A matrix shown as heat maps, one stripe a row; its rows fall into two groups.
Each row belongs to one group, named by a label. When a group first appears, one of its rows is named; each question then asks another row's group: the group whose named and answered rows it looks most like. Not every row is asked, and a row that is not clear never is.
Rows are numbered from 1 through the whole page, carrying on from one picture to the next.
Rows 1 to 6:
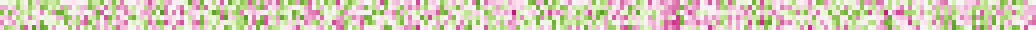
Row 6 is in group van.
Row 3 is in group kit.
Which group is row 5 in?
van
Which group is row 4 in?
van
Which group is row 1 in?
van
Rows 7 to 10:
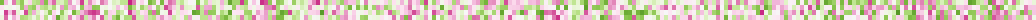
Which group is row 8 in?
van
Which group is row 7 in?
kit
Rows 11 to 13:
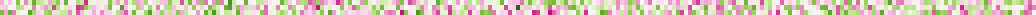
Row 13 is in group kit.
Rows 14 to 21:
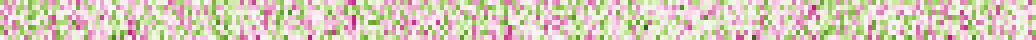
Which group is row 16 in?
van
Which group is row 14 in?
kit
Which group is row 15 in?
van
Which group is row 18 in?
kit
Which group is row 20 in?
kit
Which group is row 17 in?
kit
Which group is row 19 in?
kit
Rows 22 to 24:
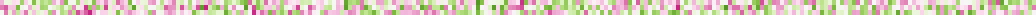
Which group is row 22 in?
van
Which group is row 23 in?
van
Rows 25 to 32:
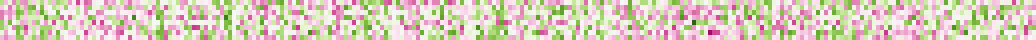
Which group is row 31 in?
van
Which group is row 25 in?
kit
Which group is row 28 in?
van
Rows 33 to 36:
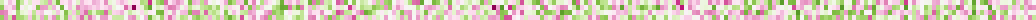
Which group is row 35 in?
van
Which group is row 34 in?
kit
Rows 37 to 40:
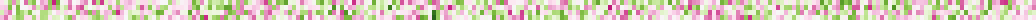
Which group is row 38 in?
kit
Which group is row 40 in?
van
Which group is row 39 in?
van
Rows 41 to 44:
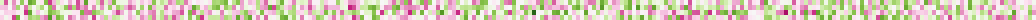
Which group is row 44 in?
kit
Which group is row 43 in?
van
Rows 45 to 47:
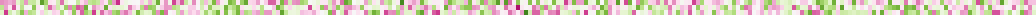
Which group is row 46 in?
kit
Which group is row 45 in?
van
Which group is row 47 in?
kit
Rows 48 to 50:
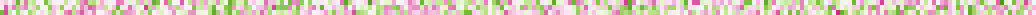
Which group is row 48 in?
van
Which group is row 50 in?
kit
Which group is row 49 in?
kit
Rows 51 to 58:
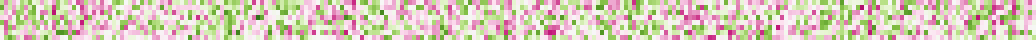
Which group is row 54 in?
van
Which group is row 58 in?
van
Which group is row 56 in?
kit
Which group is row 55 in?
kit
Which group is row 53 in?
kit
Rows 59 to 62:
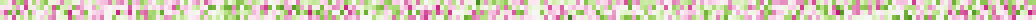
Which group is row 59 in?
van
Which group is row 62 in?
kit
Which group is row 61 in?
kit
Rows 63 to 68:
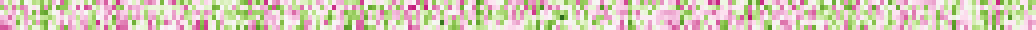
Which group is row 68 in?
van
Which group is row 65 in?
van
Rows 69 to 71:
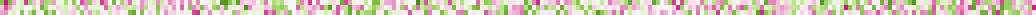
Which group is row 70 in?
van
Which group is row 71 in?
van
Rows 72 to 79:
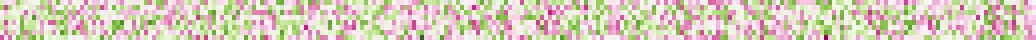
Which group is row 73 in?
kit
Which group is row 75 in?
van
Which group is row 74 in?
kit
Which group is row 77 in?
kit
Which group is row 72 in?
van
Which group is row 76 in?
kit
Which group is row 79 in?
van
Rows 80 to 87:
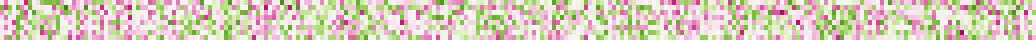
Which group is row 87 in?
kit
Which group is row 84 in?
kit
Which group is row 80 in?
van
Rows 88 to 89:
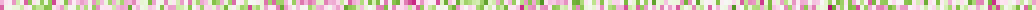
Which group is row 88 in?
kit
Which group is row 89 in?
van
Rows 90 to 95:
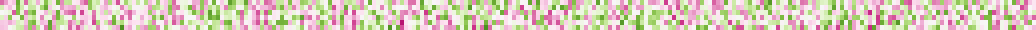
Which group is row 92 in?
kit
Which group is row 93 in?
kit
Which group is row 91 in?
van
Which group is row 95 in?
kit
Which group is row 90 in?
van
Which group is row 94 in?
kit
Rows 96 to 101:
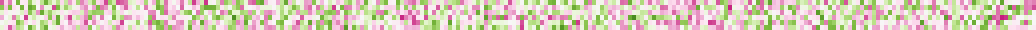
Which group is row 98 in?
van
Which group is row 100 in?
van
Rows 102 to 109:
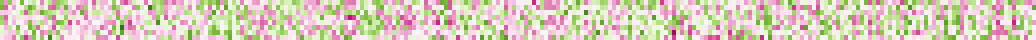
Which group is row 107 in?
kit
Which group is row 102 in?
kit
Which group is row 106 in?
kit
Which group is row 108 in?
kit
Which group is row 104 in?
van
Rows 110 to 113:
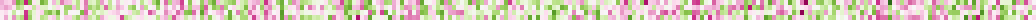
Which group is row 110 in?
van
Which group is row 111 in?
van
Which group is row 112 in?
van
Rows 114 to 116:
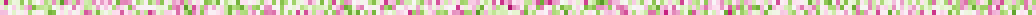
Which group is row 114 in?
kit
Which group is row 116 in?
van
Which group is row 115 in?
van
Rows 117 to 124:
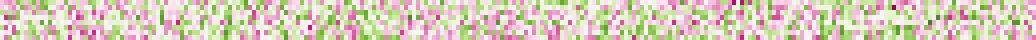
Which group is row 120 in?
kit
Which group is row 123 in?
kit
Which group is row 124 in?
kit
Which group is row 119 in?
kit
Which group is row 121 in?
van
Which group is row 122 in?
kit
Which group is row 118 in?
van
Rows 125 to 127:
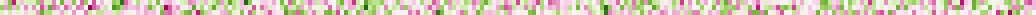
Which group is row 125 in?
kit
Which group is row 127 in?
van
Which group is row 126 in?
kit
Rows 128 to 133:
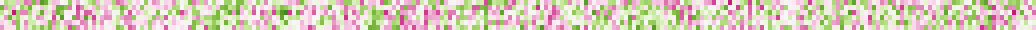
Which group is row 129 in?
kit
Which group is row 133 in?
kit
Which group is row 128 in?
van
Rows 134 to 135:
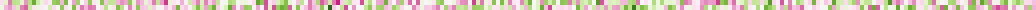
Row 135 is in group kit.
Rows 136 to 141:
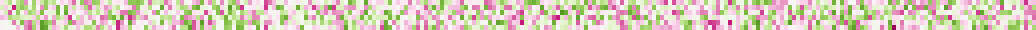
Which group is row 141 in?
van
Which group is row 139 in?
kit
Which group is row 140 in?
van
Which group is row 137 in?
kit
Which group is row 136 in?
van
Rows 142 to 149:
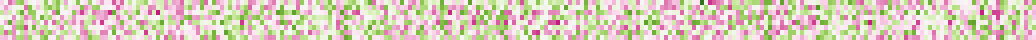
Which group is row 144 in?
kit
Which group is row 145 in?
van
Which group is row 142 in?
van
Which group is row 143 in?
van
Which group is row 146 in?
kit
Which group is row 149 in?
van
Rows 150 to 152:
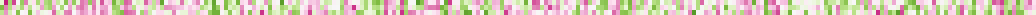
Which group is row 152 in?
kit
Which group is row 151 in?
kit
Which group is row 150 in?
kit
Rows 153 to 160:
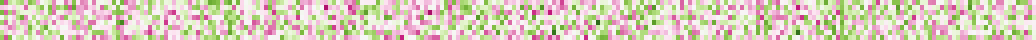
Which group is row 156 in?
van
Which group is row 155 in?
kit
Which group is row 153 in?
kit
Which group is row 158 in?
van
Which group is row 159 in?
van
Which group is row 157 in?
kit
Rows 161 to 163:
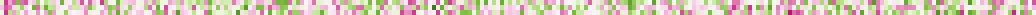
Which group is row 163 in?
kit
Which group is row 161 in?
kit
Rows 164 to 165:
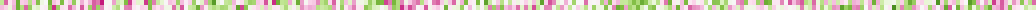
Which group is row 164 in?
kit
